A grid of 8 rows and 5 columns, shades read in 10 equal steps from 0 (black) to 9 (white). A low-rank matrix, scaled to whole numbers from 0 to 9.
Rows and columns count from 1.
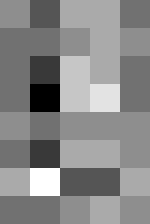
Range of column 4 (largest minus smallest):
5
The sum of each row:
24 24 23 23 24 23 27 24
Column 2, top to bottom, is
3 4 2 0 4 2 9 4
